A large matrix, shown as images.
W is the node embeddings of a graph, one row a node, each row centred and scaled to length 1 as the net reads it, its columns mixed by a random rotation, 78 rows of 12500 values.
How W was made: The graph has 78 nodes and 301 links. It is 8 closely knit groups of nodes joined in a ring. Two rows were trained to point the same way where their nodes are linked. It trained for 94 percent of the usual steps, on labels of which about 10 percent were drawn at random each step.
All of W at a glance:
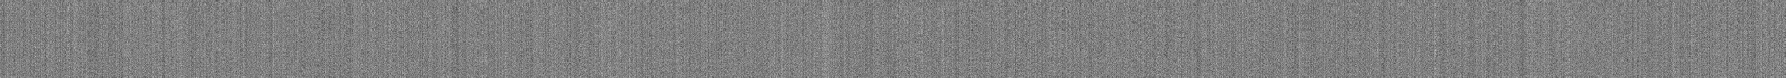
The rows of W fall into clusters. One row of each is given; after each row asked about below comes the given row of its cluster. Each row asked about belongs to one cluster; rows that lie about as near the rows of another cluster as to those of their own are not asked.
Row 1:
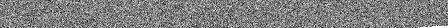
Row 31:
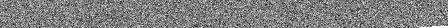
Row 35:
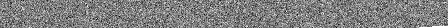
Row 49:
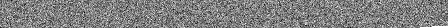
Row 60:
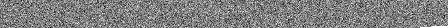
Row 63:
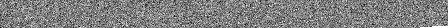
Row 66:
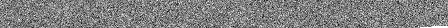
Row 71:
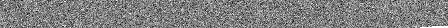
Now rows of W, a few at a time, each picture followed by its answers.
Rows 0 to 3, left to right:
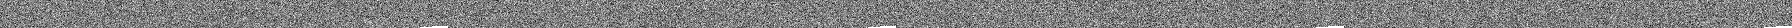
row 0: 1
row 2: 35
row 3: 49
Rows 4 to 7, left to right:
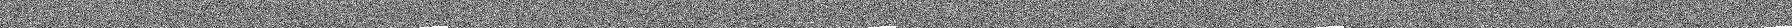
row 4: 49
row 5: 49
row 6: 66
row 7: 31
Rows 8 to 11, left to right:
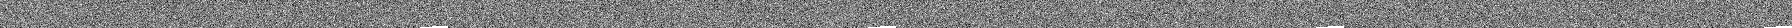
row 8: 31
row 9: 31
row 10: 60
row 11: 60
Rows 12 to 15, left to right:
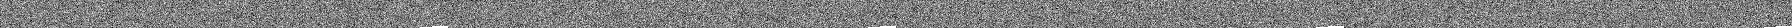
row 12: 35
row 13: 60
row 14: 49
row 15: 63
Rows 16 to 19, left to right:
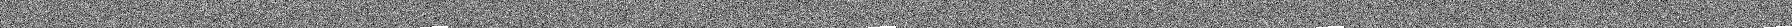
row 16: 63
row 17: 66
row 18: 1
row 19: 31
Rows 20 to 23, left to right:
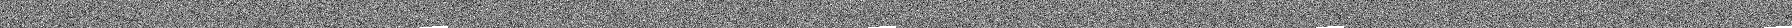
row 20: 35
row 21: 60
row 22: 60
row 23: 60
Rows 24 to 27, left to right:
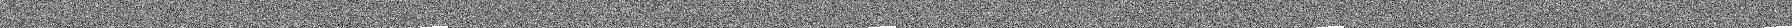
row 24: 66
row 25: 35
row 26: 35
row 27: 1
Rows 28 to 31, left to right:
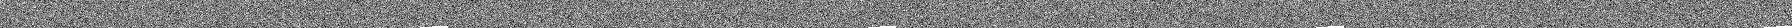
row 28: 66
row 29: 60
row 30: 60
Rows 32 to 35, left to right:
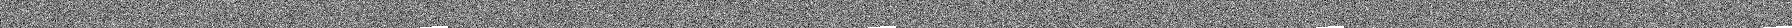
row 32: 63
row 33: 31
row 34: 49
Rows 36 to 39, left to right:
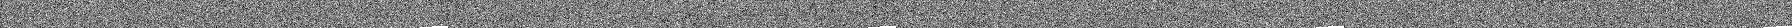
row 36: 49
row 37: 63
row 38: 1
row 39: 35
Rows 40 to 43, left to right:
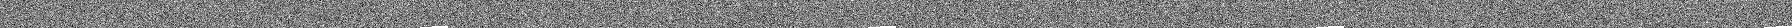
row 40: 60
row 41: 71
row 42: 71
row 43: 49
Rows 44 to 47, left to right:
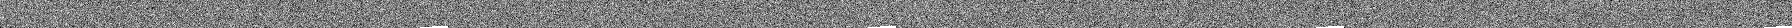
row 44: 31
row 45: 35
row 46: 31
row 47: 63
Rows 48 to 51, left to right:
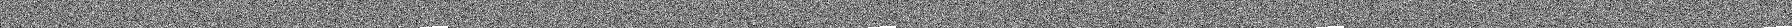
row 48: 35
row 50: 49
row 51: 31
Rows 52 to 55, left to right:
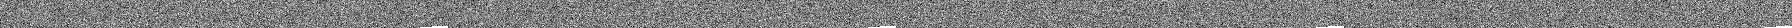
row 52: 63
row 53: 63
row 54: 49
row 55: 31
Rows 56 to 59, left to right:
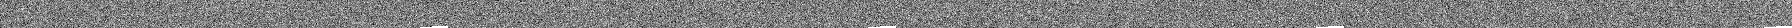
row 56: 63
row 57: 1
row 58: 66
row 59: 71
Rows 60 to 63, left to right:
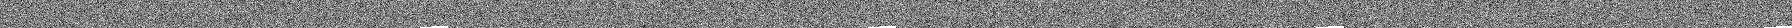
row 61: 1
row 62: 66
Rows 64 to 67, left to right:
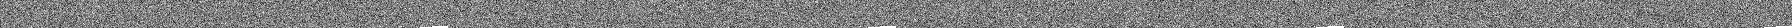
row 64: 35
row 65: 1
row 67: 60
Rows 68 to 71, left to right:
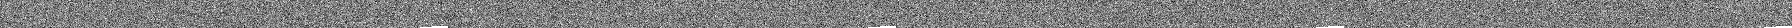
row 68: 49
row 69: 63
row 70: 35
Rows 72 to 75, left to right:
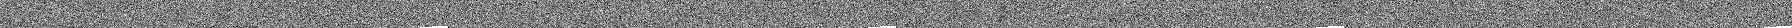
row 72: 66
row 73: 49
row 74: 63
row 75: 1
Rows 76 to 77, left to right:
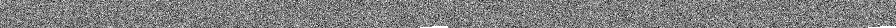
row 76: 66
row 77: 66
